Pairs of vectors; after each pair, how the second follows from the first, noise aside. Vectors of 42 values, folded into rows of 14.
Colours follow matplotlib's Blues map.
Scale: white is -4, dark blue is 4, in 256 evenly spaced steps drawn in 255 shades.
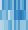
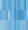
shrunk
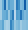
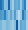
wrapped around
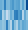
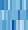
wrapped around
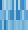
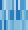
copied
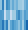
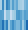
copied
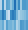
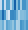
copied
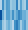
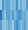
shrunk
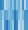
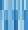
copied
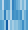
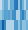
shuffled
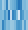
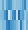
reversed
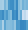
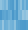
shrunk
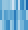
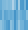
shrunk
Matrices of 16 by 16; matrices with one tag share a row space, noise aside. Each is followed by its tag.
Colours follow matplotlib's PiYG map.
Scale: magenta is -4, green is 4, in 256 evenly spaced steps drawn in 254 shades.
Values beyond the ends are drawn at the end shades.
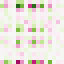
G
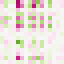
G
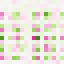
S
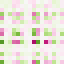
S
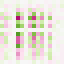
G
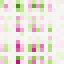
G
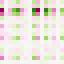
S
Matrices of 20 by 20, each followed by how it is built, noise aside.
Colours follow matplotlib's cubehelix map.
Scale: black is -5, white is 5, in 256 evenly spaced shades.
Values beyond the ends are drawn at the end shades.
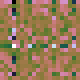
low rank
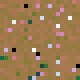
sparse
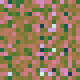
low rank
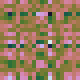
low rank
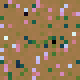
sparse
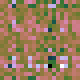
low rank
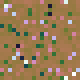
sparse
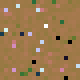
sparse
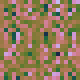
low rank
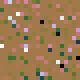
sparse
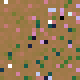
sparse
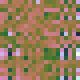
low rank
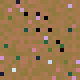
sparse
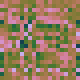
low rank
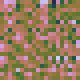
low rank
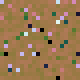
sparse
